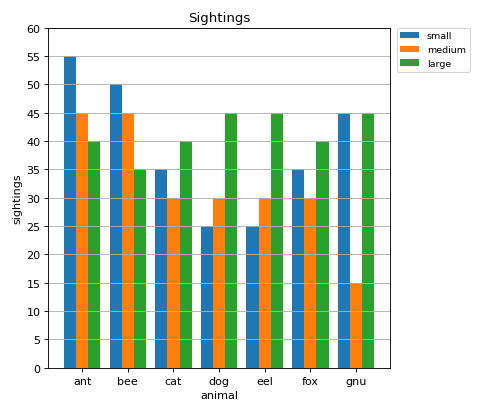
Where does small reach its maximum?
ant
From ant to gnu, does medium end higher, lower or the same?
lower
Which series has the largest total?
large
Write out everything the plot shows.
Title: Sightings
x-axis: animal, ticks ant bee cat dog eel fox gnu
y-axis: sightings, ticks 0 5 10 15 20 25 30 35 40 45 50 55 60
Legend: small, medium, large
Values:
small: 55 50 35 25 25 35 45
medium: 45 45 30 30 30 30 15
large: 40 35 40 45 45 40 45
